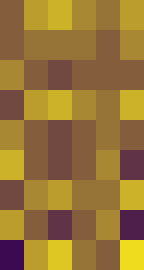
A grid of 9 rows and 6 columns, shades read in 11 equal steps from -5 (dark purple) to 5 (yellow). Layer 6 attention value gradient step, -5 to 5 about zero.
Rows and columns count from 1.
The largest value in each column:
3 2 4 1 1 5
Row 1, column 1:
-1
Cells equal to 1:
8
